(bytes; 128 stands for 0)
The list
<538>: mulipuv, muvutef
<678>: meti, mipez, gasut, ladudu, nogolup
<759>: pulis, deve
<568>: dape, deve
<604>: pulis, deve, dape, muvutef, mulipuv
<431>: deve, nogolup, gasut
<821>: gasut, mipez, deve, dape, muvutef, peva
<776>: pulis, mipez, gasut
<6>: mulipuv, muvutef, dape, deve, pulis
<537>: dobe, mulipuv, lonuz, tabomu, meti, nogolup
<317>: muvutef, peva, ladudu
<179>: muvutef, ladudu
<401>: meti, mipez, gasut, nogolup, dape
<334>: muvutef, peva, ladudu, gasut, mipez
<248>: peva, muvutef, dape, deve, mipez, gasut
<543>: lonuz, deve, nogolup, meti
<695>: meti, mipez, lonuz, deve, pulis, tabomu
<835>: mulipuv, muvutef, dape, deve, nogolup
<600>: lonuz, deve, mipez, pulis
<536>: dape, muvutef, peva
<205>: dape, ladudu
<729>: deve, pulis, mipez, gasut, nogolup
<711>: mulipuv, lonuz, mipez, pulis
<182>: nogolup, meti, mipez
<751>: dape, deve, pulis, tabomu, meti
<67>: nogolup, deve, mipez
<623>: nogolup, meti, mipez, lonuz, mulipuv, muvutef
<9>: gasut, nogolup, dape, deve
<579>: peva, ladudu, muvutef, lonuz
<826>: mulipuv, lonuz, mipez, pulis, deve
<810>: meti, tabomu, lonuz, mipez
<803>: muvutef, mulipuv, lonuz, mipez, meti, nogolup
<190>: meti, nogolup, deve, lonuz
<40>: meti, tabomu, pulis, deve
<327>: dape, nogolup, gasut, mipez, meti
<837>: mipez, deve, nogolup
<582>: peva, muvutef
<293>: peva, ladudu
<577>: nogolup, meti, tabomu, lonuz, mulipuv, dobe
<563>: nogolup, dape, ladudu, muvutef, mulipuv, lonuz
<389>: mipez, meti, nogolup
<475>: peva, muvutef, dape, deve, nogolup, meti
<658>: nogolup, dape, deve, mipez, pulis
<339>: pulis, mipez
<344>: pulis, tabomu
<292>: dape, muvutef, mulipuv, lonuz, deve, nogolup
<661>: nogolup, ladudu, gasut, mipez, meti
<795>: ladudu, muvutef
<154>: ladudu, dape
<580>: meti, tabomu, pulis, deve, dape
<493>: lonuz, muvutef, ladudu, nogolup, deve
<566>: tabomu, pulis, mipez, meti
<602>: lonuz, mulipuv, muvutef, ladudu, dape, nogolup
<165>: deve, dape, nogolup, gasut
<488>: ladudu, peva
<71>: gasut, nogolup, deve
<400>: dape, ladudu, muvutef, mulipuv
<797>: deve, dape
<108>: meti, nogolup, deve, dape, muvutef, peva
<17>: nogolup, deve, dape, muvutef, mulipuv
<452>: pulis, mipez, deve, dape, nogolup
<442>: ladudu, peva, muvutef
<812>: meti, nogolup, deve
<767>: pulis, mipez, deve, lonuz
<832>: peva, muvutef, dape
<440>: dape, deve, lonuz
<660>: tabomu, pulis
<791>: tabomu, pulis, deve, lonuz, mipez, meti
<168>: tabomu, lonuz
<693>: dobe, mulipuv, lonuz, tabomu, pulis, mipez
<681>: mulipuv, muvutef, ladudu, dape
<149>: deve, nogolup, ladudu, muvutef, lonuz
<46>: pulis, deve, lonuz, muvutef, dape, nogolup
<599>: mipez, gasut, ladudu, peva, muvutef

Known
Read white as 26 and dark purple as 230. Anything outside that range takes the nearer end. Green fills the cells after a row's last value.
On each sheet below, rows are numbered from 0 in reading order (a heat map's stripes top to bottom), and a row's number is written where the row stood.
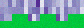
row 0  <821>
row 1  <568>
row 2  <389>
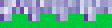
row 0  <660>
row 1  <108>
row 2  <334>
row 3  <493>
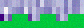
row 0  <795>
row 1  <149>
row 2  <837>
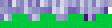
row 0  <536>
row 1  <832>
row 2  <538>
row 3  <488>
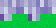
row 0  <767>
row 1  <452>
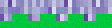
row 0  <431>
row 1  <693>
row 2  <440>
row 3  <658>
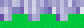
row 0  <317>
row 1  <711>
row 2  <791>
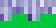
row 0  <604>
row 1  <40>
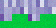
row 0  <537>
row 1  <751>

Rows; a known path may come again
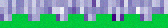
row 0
<837>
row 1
<826>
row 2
<339>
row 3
<165>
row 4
<154>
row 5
<317>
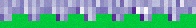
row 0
<334>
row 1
<681>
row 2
<442>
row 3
<46>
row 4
<293>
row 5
<179>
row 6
<190>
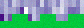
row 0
<488>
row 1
<452>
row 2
<538>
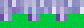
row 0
<17>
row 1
<678>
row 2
<400>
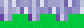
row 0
<810>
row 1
<580>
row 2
<327>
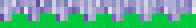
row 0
<566>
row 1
<9>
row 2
<604>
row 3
<791>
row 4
<6>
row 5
<711>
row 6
<599>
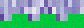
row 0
<695>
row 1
<660>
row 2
<729>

